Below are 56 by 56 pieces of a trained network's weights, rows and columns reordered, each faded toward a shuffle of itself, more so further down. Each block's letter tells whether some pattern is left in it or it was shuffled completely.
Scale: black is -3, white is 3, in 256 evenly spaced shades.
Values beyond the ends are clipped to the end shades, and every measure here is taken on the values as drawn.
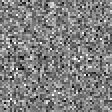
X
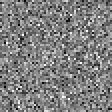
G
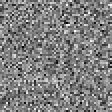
X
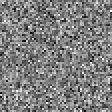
G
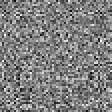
X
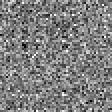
X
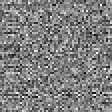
X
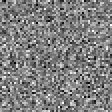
X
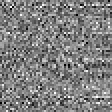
X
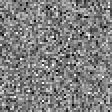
G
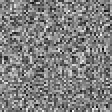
X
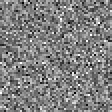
G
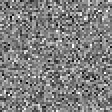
X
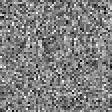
X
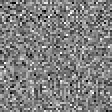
X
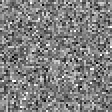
G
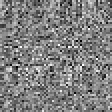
X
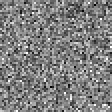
G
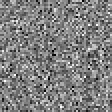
X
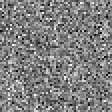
G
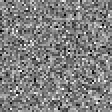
G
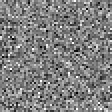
G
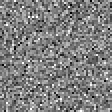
G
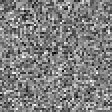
X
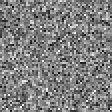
G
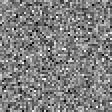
G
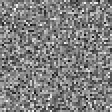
G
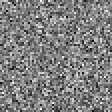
G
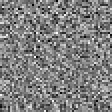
X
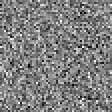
X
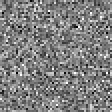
X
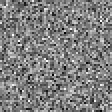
G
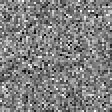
G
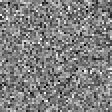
G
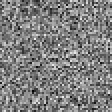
X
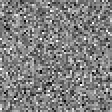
G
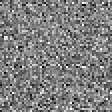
X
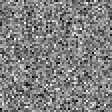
G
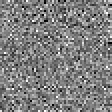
X
